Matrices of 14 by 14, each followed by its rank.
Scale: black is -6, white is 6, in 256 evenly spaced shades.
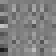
two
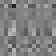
two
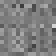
three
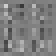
two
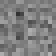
three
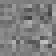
three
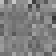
three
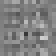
three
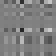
one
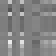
one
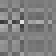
one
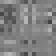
two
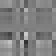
one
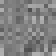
three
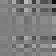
one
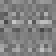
two
